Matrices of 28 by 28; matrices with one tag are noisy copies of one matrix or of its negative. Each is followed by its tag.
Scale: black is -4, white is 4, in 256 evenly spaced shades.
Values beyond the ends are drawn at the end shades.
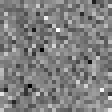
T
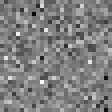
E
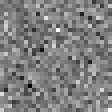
T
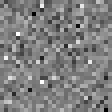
E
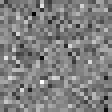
E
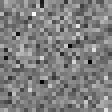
E
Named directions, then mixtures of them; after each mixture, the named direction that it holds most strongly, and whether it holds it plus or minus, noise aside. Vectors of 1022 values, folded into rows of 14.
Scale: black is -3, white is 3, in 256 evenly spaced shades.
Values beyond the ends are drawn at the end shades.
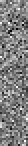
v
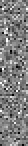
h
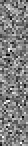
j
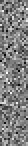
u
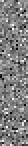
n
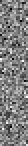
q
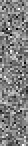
v, plus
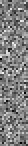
q, minus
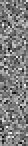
j, minus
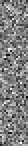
j, plus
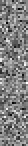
q, plus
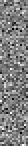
n, minus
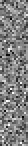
j, plus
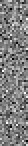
q, plus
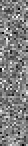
h, plus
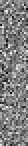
u, minus
